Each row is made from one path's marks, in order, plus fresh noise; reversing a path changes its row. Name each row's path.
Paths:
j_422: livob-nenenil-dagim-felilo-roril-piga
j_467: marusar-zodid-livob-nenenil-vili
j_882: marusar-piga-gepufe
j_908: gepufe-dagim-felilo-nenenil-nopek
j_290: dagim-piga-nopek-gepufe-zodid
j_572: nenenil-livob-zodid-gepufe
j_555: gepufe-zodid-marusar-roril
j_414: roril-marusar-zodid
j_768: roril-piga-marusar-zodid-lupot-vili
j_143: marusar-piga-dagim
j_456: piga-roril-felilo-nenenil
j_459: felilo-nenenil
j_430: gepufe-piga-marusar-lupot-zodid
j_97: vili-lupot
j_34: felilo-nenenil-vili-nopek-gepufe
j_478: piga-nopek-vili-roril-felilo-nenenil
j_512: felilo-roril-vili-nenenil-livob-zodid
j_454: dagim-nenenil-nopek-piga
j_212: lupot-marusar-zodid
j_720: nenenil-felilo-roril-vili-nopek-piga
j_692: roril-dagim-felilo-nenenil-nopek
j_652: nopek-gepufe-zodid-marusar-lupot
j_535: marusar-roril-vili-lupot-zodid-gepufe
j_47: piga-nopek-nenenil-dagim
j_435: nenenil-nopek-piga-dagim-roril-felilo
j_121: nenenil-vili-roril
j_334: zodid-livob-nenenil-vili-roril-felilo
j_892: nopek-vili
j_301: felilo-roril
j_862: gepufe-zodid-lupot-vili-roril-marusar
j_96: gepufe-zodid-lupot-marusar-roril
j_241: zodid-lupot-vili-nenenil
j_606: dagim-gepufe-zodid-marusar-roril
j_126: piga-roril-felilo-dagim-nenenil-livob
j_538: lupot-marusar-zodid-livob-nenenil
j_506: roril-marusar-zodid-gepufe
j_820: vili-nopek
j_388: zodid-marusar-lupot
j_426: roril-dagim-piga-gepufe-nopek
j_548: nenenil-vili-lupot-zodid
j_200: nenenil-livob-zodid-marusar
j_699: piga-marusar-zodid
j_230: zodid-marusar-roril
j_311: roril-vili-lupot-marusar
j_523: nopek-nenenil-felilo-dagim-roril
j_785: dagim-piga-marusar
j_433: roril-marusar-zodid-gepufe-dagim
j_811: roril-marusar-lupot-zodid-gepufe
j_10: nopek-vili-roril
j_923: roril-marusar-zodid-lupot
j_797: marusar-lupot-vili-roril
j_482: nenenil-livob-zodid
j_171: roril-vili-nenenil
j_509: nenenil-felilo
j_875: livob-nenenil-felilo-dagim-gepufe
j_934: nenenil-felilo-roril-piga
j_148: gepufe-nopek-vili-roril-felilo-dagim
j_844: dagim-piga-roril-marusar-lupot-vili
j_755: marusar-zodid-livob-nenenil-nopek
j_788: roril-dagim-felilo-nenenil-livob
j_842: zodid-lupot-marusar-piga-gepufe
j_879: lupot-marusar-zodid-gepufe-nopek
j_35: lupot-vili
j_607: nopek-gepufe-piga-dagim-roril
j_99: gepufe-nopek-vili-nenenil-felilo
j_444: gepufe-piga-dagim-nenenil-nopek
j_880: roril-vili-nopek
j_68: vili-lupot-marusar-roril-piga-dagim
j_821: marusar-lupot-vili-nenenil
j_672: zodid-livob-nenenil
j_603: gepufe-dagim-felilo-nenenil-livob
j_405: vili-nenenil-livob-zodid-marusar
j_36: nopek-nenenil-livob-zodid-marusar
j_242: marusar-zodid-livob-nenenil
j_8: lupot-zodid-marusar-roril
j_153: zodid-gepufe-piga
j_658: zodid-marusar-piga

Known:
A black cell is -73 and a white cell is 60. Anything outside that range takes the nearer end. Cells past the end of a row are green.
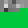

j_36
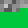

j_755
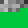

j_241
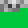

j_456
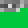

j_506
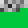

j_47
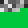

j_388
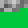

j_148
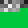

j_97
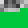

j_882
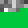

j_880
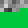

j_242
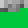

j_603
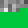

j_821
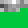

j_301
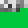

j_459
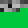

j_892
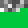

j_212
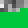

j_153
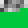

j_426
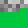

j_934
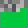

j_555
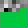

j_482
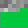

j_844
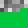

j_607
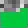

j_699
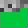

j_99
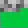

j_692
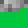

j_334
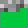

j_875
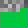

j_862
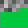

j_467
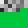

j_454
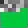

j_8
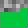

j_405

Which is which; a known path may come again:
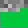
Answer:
j_535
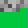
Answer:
j_720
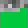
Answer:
j_842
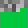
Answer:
j_555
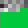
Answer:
j_311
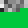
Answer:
j_444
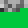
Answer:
j_908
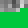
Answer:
j_658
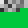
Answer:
j_454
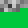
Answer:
j_478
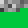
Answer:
j_34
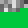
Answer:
j_171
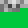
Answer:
j_456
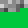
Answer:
j_875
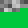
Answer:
j_10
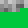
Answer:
j_788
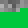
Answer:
j_879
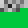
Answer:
j_47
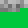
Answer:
j_126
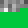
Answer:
j_821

